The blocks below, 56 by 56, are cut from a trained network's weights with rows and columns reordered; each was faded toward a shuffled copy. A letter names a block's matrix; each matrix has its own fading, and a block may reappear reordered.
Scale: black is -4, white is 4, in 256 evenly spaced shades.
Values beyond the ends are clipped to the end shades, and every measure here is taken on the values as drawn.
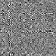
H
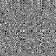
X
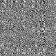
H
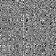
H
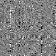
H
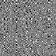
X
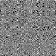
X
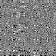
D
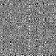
H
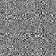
H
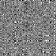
H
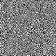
X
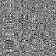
H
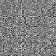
H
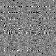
D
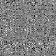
X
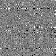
D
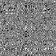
X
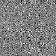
X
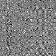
X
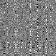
H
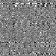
D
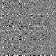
D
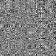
H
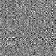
H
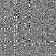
H
